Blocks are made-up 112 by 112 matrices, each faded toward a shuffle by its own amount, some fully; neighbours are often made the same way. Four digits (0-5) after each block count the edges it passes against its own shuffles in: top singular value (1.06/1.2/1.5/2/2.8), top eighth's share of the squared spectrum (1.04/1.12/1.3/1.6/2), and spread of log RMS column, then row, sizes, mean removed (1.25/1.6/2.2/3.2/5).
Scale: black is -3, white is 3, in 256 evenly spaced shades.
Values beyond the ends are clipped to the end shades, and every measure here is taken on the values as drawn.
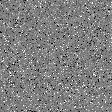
0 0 0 0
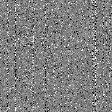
2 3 3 0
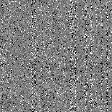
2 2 3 0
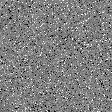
0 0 0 0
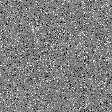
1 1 1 0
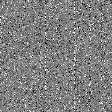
1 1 3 0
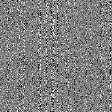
2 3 4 0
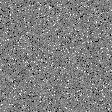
0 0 0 0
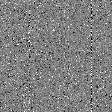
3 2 2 0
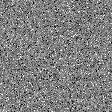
2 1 0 0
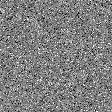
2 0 0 0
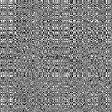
5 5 4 4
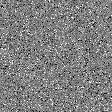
2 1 0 0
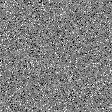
1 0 0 0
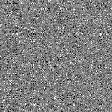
4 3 2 2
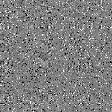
4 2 2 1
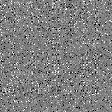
4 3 2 2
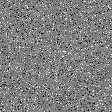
0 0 0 0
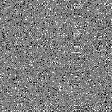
4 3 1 1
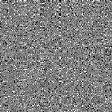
4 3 2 2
